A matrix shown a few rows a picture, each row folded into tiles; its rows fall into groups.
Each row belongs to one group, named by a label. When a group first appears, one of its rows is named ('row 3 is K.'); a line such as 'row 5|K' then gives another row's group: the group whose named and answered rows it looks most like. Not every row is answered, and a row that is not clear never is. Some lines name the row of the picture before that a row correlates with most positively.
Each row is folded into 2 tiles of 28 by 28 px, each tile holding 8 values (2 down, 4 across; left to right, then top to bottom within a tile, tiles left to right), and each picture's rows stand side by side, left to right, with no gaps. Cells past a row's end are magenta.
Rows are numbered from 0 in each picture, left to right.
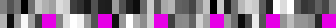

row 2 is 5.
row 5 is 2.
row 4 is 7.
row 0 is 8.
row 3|5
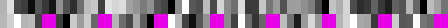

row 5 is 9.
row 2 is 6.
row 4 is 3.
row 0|2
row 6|2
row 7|8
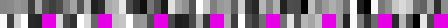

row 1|9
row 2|2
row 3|6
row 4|3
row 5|5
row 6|3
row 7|6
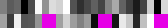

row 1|2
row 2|5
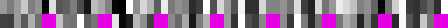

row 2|7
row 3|3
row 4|3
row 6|6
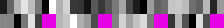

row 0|7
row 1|2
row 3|6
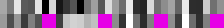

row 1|5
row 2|3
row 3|3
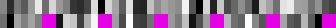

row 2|3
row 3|3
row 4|8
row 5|6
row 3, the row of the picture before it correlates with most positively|0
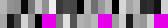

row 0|8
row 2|9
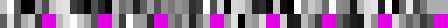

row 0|2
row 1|2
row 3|3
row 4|9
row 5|7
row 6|7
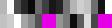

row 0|2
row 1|7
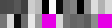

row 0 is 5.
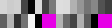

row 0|6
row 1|6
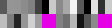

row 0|9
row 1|3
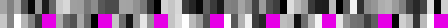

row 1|6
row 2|9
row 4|8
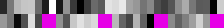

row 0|7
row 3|9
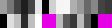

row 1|6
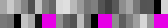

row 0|6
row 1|6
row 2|9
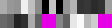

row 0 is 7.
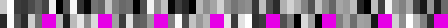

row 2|3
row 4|8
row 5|6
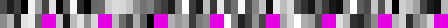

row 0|5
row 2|6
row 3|3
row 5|2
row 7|9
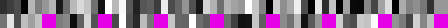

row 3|8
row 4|7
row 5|3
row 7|9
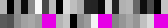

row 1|9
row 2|9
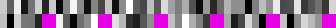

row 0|3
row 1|9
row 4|8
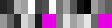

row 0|7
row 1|2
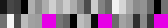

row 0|5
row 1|6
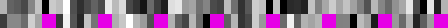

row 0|5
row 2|2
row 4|5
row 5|5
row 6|6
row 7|3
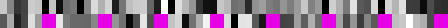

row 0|5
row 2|7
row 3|9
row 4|8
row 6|3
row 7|2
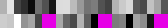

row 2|6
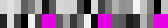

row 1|6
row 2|7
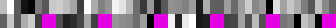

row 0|2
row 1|6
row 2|6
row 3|8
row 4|7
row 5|6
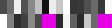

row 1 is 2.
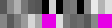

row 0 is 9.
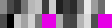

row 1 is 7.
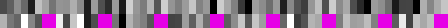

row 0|8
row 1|8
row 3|7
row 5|5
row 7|5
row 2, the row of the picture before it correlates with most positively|0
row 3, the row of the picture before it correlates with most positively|0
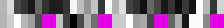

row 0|2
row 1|7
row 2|2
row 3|5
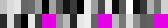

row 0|6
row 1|5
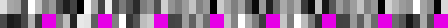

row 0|6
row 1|5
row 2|5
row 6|7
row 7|7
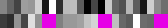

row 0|7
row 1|9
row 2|8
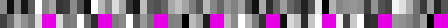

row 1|8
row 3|6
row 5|5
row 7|6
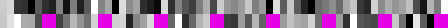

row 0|2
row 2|9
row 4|7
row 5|2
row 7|8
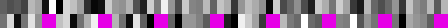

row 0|5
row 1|9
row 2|8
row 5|8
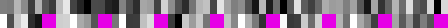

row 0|8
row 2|5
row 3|7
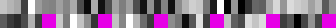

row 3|7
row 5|6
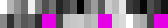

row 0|6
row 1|5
